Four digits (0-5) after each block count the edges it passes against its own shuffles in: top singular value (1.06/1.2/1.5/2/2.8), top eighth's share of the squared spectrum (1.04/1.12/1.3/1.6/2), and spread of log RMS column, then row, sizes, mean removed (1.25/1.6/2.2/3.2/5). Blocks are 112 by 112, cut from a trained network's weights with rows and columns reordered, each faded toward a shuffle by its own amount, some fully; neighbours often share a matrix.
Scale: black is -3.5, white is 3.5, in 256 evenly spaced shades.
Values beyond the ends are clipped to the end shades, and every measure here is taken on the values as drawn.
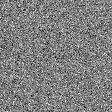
0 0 0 0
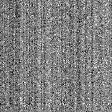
4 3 1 2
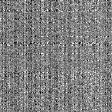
4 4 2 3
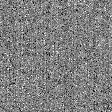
2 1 0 0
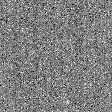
1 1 0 0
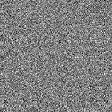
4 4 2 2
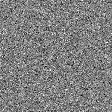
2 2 0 0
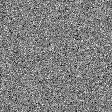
0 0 0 0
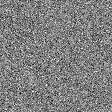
0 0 0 0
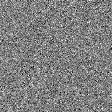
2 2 0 0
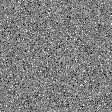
0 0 0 0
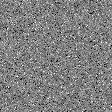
0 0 0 0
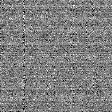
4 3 3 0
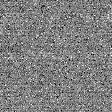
2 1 1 0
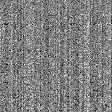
4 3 1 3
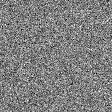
0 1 0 0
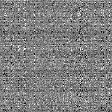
4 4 4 1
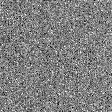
1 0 0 0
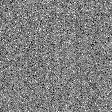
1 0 0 0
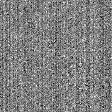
4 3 1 2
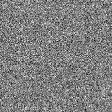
3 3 0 1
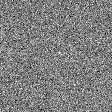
0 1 0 0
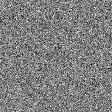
2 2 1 1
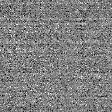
3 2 2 0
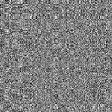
4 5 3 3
